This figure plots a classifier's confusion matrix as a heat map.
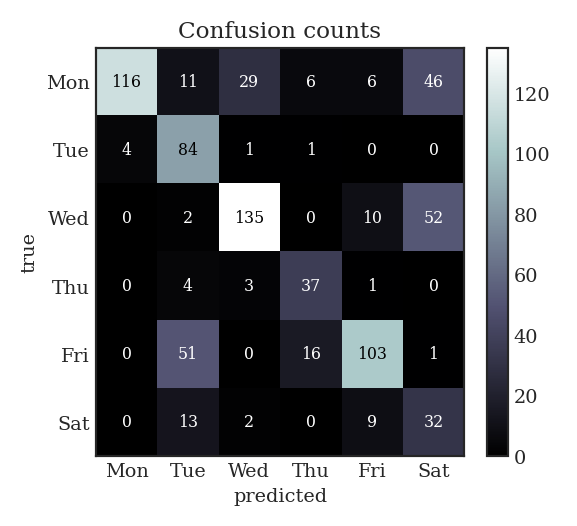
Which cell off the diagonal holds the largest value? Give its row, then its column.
Wed, Sat
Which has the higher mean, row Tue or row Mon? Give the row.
Mon
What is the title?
Confusion counts
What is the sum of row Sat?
56
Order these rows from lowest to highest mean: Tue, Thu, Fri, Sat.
Thu, Sat, Tue, Fri
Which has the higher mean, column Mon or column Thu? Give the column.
Mon
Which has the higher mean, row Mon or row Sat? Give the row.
Mon
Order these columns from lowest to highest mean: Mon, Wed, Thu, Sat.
Thu, Mon, Sat, Wed
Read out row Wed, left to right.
0 2 135 0 10 52
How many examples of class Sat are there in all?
56
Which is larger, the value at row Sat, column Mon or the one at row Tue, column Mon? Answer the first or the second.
the second
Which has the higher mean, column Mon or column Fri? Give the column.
Fri
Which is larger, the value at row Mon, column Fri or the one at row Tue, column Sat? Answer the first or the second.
the first
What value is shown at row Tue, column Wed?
1
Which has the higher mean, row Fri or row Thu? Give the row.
Fri
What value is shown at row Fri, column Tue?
51
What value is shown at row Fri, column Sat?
1
